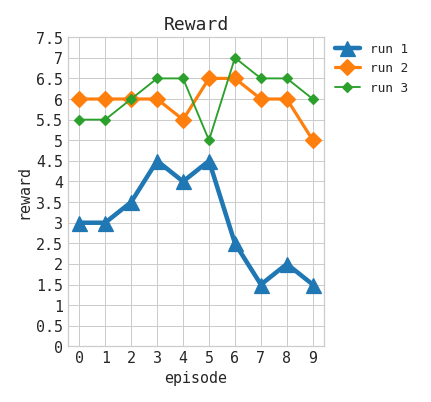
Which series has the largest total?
run 3
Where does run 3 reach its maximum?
6
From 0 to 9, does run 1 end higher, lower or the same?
lower
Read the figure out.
Title: Reward
x-axis: episode, ticks 0 1 2 3 4 5 6 7 8 9
y-axis: reward, ticks 0 0.5 1 1.5 2 2.5 3 3.5 4 4.5 5 5.5 6 6.5 7 7.5
Legend: run 1, run 2, run 3
Values:
run 1: 3 3 3.5 4.5 4 4.5 2.5 1.5 2 1.5
run 2: 6 6 6 6 5.5 6.5 6.5 6 6 5
run 3: 5.5 5.5 6 6.5 6.5 5 7 6.5 6.5 6
